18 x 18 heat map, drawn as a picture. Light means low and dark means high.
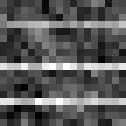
Histogram: skewed, a long tail of low values. Slope: none. Grain: streaks across. Odd lines: rows 4, 10 and 15.
